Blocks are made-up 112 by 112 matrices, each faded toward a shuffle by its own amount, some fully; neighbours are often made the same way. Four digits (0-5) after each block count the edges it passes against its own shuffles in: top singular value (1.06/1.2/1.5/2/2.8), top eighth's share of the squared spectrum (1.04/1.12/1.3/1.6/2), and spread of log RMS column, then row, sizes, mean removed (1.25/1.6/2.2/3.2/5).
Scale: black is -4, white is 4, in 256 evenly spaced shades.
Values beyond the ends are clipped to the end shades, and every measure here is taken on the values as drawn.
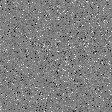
2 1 0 0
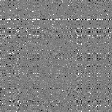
5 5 3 3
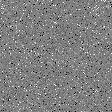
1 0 0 0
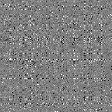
5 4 3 3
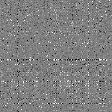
5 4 2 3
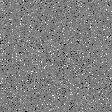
3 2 0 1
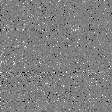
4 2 1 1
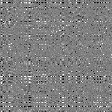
5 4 3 3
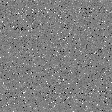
3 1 0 1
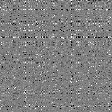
5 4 2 3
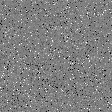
0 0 0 0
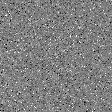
1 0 0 0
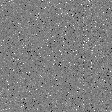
2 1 0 0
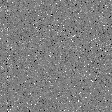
2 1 0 0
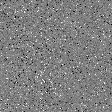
2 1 0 0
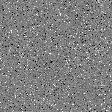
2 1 0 0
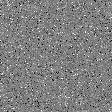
0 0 0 0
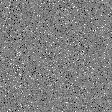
1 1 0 0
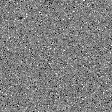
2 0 0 0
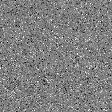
3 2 0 1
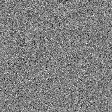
2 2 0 0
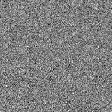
3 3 1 2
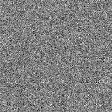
3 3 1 1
